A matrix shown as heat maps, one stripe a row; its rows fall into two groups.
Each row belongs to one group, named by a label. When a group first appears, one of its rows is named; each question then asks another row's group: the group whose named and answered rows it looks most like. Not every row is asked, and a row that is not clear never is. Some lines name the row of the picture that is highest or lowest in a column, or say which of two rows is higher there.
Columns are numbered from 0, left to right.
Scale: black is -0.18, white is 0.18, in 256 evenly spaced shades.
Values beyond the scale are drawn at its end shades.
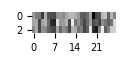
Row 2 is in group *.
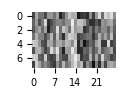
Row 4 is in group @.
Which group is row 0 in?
@
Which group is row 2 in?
*
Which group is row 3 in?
@
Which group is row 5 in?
@
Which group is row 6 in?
*
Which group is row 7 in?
*
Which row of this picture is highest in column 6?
5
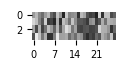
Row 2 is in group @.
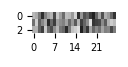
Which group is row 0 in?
@
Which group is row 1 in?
*
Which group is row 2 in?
*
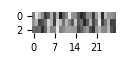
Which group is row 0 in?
@
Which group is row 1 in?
@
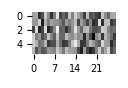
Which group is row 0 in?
*
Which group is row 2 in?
*
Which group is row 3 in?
@
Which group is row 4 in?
*
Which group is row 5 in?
@
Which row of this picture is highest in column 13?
4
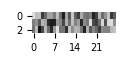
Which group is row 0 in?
@
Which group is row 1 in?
*
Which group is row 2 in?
*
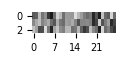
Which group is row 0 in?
*
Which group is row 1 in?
@
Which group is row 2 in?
*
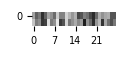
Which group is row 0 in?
@
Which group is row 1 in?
@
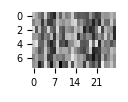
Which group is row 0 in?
*
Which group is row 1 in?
*
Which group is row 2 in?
@
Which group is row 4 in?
*
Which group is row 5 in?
*
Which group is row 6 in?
*
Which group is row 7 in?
*
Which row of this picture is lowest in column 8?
6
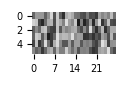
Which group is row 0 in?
@
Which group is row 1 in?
@
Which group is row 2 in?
*
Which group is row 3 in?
*
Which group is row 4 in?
*
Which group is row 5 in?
@
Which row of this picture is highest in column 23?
4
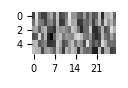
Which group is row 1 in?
@
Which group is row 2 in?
*
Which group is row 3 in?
*
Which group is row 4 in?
*
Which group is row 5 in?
@
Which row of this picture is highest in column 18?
4
